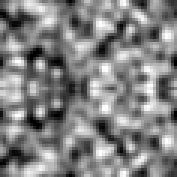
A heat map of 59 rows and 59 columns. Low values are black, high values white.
It is mirror symmetric from top to bottom. The texture is blotchy. No overall slope runs across the table. No single row or column stands out from its neighbours. Overall the values sit about 50% of the way up the scale.
